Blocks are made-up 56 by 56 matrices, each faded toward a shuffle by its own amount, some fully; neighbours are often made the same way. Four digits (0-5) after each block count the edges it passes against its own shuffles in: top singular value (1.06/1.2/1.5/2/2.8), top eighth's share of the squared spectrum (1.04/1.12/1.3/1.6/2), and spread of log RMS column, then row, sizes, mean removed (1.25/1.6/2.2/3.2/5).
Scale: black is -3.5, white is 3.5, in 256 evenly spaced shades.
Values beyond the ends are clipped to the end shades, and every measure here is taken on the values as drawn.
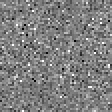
0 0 0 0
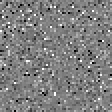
2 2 0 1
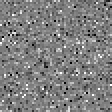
2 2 0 1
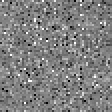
2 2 0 0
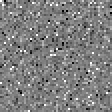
1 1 0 0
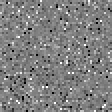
0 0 0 0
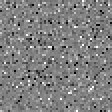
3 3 0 1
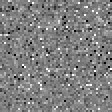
0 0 0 1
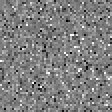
0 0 0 0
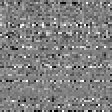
2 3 0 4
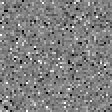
0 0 0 0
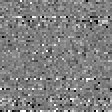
2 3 0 3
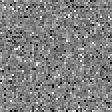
0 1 0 1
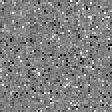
0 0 0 0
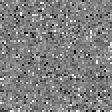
1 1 0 1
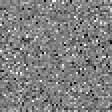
2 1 0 0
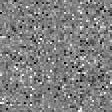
3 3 1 1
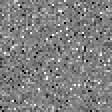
2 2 0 0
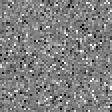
1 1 0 0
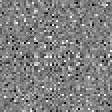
4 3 1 2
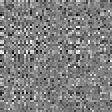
4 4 3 3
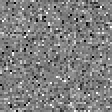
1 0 0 0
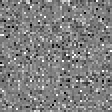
3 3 1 1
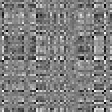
5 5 4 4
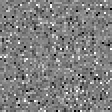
2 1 0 0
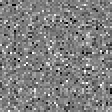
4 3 1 1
